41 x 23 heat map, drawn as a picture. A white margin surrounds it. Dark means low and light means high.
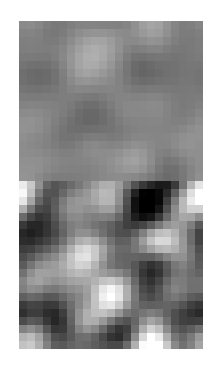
Neither half mirrors the other. No overall slope runs across the table. A horizontal seam about 50% of the way down splits the table, and the top part is calmer.
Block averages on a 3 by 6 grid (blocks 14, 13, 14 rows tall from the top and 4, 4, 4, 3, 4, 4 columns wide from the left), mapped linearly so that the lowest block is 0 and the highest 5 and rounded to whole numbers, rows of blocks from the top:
233332
223104
125231
